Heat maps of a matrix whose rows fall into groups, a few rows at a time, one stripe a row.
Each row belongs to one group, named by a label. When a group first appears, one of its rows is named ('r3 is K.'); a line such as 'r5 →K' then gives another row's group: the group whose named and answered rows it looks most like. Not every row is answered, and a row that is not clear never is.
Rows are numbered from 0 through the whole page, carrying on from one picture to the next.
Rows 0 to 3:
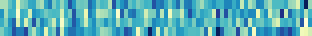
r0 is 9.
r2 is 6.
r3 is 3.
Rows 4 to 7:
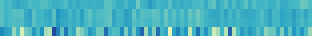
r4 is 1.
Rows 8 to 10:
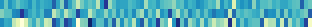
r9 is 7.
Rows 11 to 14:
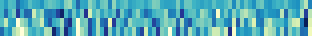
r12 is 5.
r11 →7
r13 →9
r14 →9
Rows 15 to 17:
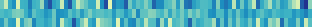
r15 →9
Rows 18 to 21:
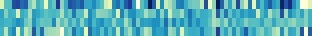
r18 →3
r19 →6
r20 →1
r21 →6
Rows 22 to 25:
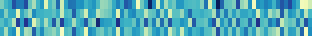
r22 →3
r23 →6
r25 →6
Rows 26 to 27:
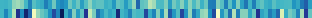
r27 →5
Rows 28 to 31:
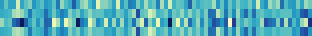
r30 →7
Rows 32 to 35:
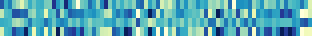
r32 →9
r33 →3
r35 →3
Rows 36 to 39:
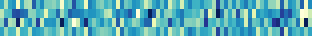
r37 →3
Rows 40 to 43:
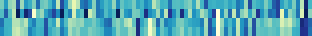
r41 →5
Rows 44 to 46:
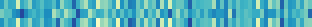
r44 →6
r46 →6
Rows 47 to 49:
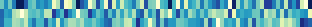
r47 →7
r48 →9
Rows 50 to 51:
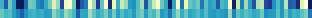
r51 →7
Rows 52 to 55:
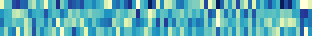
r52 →3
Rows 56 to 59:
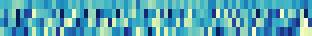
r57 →5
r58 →7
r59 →3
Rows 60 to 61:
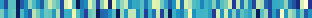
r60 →7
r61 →5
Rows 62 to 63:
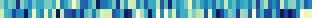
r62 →5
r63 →3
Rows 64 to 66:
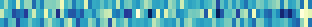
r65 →3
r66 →7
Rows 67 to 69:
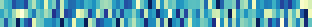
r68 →9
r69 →5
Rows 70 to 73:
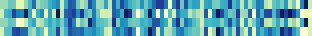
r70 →9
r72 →9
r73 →3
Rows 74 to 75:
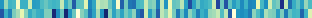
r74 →6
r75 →9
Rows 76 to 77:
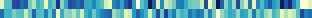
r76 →3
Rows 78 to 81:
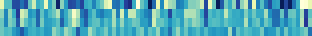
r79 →5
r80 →5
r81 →7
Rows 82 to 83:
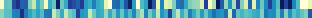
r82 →3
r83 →7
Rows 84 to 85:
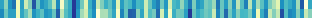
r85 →6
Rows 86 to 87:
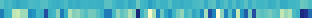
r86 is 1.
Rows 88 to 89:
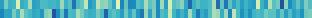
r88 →6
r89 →9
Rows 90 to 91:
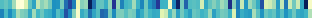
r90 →9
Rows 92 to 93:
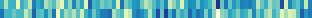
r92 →6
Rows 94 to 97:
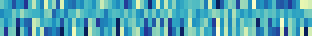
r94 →3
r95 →9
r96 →5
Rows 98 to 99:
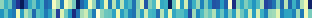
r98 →7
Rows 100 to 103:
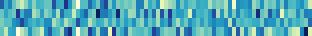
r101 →5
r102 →7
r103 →9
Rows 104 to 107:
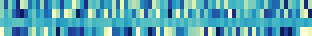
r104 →5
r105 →7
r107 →3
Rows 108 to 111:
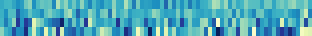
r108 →1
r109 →7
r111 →3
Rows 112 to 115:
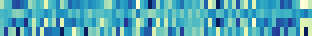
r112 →3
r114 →3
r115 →5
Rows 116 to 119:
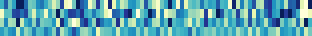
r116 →7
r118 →5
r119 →6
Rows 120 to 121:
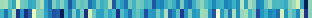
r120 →9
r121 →5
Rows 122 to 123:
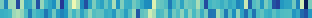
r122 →5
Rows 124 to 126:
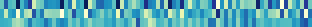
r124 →5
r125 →6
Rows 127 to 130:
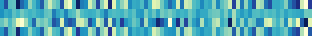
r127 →7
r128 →9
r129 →9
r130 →7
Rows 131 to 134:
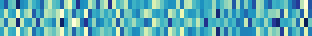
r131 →7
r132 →6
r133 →5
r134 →6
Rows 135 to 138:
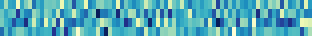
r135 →6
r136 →5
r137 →3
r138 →9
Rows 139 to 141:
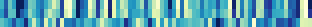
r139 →7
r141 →3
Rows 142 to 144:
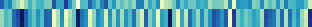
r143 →7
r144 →7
